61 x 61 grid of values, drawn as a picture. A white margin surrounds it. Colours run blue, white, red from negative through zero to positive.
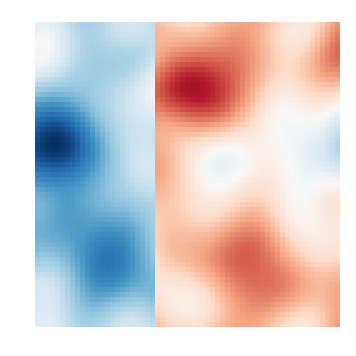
A vertical seam about 40% of the way across splits the table, and the right part is higher. Overall the values sit about 50% of the way up the scale. The ninth with the lowest average is the middle left. There are no regular stripes. No lone cell stands out from its neighbours.
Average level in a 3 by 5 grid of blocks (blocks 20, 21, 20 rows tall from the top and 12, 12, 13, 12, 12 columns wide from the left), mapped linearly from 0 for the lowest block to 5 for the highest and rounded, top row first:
12544
01433
11454
